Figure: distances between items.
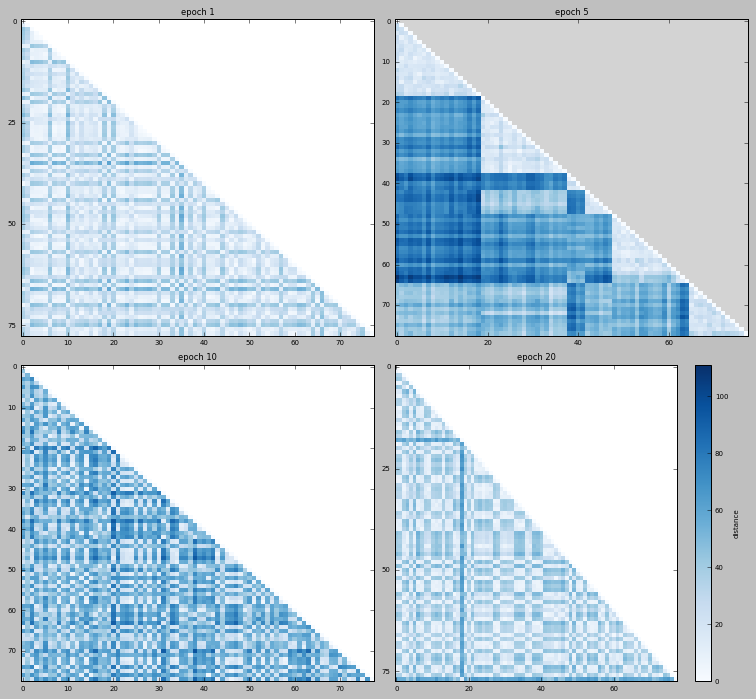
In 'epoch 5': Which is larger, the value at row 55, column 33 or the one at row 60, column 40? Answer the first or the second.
the first
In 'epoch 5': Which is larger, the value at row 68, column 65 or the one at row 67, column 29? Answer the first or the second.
the second
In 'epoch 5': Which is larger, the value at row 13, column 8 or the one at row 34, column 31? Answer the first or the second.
the second
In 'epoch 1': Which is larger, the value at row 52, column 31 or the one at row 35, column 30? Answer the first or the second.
the first
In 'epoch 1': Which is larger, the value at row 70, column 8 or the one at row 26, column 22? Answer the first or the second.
the first
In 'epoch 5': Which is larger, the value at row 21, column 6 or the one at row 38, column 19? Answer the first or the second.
the second
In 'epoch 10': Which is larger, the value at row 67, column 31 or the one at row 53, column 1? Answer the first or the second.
the first
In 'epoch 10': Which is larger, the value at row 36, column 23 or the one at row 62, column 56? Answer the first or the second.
the first
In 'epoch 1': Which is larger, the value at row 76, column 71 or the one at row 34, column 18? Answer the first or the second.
the second
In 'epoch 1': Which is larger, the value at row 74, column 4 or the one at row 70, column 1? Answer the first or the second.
the first
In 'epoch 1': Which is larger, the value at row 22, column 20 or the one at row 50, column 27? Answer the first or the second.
the first
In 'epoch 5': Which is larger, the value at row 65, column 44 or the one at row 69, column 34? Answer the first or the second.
the first
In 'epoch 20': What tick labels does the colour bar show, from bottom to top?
0, 20, 40, 60, 80, 100
